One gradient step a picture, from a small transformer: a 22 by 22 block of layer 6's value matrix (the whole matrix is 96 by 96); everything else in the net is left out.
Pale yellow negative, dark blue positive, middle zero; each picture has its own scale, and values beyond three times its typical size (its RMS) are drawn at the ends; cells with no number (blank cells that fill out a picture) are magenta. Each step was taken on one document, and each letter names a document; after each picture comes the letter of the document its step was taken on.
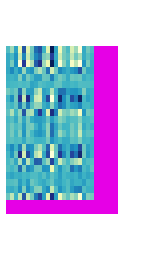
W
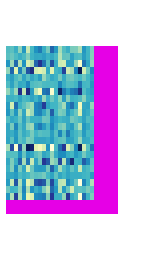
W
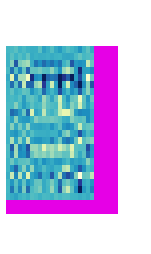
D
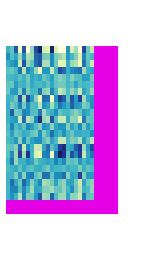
W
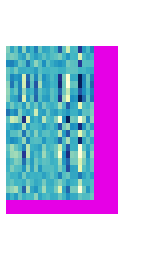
D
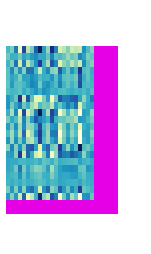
W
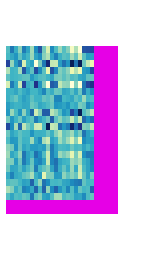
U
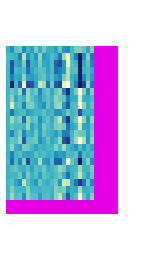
D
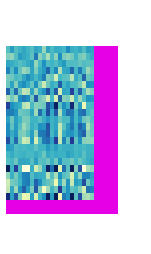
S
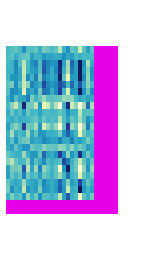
D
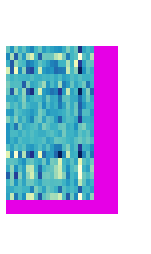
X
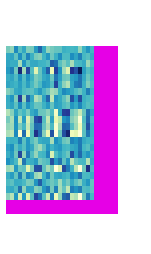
W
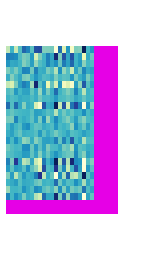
S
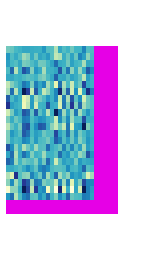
S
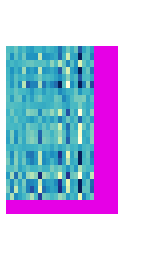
D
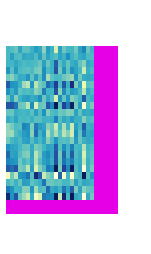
S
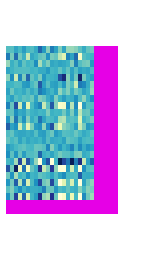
W
